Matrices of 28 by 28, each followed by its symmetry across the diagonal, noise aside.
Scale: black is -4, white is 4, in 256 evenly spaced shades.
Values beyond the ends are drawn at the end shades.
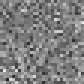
neither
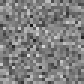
neither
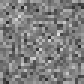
symmetric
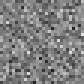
antisymmetric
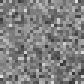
symmetric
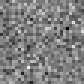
antisymmetric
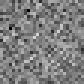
symmetric
